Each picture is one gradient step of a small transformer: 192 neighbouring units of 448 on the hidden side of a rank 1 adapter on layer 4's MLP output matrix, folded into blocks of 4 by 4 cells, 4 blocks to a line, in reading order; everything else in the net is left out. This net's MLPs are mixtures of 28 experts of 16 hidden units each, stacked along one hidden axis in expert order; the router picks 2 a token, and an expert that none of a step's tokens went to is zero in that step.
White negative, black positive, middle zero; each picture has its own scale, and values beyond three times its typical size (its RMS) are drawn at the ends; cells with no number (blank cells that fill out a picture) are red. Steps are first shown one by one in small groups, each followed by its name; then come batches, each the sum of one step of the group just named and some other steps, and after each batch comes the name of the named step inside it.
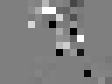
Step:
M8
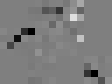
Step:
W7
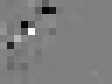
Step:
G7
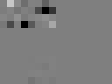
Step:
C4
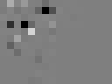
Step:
C4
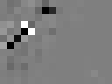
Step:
G7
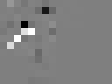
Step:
C4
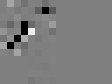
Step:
C4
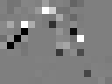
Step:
M8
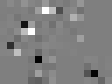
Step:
W7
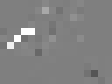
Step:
W7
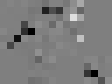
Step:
W7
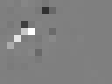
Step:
G7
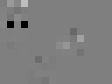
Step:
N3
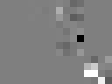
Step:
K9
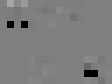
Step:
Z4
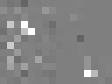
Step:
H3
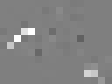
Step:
K9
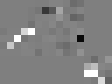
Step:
K9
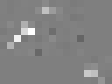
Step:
K9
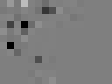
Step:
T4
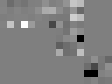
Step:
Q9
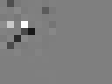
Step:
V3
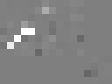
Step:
Q9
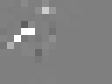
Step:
T4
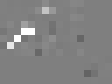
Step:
Q9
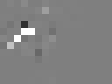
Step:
T4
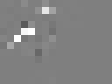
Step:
T4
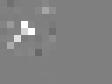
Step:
V3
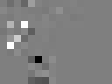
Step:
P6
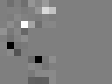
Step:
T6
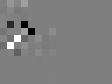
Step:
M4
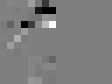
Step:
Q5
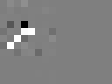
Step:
M4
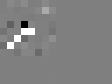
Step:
M4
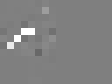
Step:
Q5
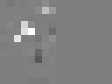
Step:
T6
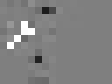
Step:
P6
